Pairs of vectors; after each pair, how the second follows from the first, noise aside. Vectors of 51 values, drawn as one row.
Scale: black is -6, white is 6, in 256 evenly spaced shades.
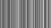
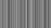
partly zeroed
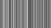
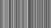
copied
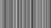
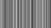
copied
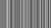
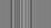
partly zeroed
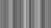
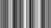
scaled up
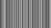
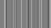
partly zeroed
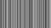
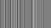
partly zeroed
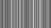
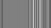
partly zeroed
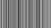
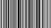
scaled up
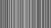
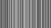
copied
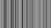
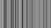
copied
